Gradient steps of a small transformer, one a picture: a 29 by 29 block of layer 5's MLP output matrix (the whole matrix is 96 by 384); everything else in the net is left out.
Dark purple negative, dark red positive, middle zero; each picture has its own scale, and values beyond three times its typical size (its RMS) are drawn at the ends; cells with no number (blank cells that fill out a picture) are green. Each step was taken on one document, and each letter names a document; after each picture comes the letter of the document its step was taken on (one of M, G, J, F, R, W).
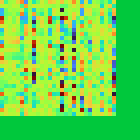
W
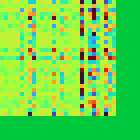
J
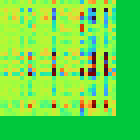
J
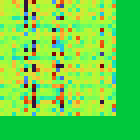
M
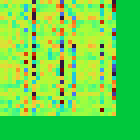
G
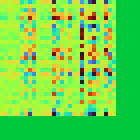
J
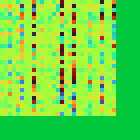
W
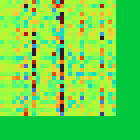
M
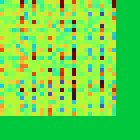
W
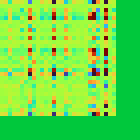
J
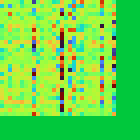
G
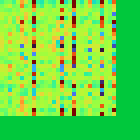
W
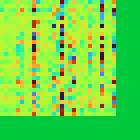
G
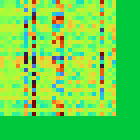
M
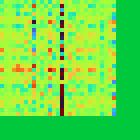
G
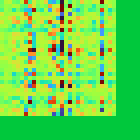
M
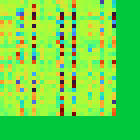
W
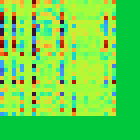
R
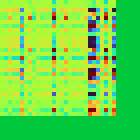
J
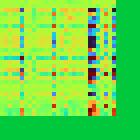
J
